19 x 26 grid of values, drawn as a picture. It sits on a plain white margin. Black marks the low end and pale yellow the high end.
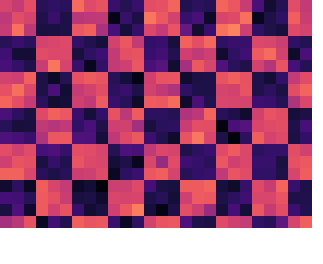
A checkerboard runs through the table. No overall slope runs across the table. The histogram has two humps. Overall the values sit about 40% of the way up the scale.
